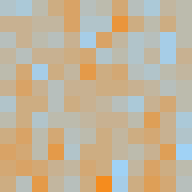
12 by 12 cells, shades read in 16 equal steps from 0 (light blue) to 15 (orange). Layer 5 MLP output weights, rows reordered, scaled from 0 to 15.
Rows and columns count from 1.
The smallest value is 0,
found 2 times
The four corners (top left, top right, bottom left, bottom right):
3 5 8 4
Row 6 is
7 10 7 4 7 7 8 8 7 6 4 5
